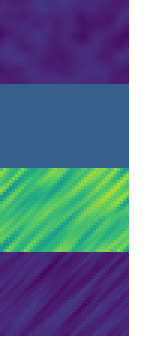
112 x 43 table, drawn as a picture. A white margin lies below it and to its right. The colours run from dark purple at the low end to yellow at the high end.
It is made of 4 by 1 panels. Panel 1,1: very low, blotchy, faint in contrast. Panel 2,1: low, flat. Panel 3,1: high, slanting up to the right. Panel 4,1: very low, slanting up to the right, faint in contrast.
